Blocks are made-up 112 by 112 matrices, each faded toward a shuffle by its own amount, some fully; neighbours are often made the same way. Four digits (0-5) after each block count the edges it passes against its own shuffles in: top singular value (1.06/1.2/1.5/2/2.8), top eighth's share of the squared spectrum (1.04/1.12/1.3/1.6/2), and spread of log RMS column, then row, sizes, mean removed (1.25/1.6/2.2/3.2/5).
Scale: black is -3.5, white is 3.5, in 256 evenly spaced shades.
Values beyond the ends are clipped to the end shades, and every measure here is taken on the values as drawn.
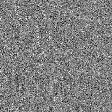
3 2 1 1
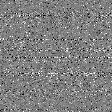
2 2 0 3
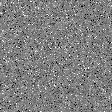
0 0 0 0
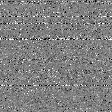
2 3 0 3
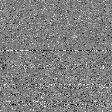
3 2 0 3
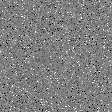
0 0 0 0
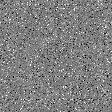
1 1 0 1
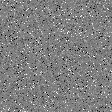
0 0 0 0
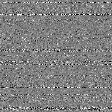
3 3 0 4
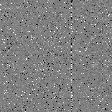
4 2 1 0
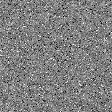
3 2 0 0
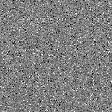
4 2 1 1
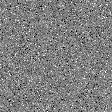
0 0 0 0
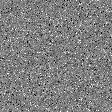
0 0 0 0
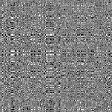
5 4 3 3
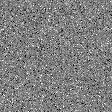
1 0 0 0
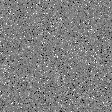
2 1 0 0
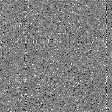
4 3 2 0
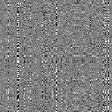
5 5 4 2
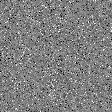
2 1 0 0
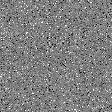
3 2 1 0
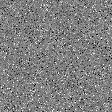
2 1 0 0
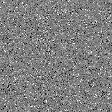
3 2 1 1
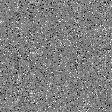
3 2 1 0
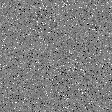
0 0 0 0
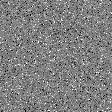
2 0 0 0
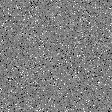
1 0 0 0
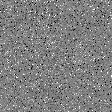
3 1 0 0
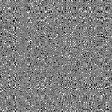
5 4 3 3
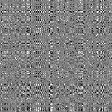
5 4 4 4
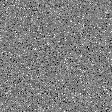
2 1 0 0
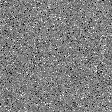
1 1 0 0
